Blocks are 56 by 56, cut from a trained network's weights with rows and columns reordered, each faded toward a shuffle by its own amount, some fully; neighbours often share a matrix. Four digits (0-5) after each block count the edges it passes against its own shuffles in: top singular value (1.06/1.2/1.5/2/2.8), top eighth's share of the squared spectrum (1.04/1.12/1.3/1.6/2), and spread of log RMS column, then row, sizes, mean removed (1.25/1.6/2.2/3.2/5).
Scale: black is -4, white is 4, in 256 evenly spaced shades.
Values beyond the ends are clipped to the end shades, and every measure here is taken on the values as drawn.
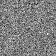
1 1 0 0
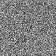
2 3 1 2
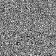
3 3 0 1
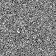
0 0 0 0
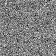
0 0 0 0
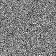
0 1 0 0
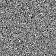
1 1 0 0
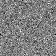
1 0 0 0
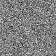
0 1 0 0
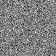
1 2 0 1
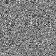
3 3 1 2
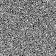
0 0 0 0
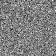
0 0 0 0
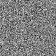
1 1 0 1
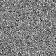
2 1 0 0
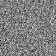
2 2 0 1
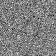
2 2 0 0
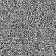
2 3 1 1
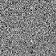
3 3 1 2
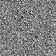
2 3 0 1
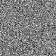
2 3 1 1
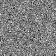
1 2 0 0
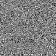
2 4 1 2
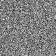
0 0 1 0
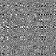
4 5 2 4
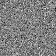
0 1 0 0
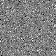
2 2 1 1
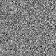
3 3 1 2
